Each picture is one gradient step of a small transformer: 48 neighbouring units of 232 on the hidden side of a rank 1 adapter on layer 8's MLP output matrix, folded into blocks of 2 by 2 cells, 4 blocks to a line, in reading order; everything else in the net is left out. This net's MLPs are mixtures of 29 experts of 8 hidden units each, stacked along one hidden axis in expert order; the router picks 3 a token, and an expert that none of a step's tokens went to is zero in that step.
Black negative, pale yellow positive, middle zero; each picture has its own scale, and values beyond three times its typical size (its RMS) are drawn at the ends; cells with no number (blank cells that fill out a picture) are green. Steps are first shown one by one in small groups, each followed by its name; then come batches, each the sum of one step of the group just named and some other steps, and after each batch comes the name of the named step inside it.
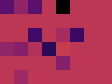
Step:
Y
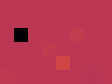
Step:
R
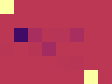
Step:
R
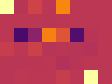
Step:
R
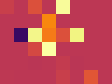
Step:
R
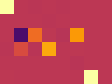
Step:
R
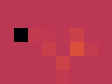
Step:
R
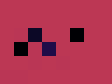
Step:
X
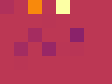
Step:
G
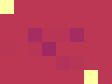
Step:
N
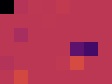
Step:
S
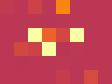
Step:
G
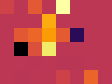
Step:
X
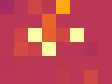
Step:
S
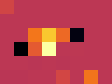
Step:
X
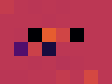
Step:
X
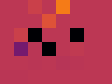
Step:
X
